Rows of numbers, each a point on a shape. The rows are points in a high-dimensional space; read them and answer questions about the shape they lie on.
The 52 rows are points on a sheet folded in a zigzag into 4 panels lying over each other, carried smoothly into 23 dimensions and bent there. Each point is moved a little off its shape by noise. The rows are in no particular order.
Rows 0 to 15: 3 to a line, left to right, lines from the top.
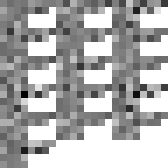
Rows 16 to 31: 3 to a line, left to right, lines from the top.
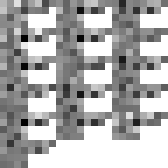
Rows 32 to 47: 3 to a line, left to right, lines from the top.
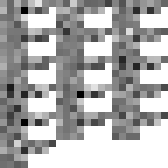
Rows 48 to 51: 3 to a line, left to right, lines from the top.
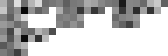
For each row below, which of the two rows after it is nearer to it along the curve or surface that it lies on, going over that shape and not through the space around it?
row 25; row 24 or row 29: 24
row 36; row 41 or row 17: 41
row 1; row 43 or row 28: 43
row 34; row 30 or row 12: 12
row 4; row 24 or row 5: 24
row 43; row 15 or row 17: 17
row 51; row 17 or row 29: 17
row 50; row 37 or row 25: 25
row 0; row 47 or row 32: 32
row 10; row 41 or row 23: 41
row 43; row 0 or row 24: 24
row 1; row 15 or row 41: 41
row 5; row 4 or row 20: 20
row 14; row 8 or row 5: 8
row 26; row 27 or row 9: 27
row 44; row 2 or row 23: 23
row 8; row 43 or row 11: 43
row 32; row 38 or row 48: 48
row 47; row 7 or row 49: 7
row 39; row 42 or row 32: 42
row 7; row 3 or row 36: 3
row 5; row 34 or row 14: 34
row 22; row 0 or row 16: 0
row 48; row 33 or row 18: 33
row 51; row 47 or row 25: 47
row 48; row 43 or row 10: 43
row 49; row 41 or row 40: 40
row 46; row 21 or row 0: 21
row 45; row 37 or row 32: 32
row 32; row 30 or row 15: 30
